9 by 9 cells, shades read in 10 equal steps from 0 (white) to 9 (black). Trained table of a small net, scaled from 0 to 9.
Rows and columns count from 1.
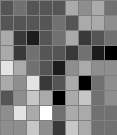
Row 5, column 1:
1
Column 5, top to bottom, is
6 5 5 6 8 6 9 5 7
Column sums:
36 41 38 44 57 34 39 44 45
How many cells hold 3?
17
